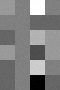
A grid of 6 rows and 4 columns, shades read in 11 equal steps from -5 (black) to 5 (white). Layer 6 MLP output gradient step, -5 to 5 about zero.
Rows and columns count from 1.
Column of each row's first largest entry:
3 1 3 1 3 2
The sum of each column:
-1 0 2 0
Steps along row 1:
down up down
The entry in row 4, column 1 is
1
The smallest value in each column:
-1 0 -5 -1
